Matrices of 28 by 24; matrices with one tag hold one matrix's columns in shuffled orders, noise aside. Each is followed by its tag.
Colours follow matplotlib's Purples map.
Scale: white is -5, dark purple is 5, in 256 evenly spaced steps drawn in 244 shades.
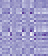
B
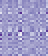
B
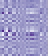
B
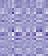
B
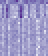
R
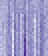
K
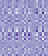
B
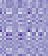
B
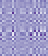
B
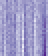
K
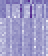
R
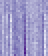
K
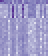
R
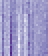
K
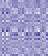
B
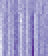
K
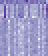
R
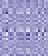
B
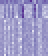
R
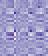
B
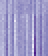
K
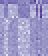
R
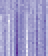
K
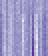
K
